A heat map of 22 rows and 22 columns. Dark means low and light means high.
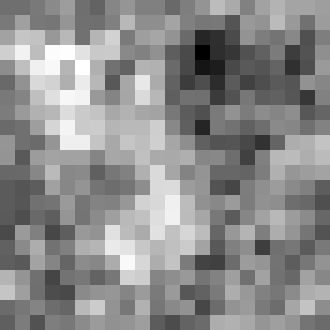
Neither half mirrors the other. The top left is the ninth with the highest average. The histogram is bell-shaped. No row or column stands out. The texture is blotchy.
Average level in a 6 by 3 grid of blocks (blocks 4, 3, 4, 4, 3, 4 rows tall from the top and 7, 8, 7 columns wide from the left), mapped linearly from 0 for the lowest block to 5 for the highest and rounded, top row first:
3 2 2 | 5 1 0 | 4 3 2 | 1 4 2 | 2 4 2 | 2 2 3
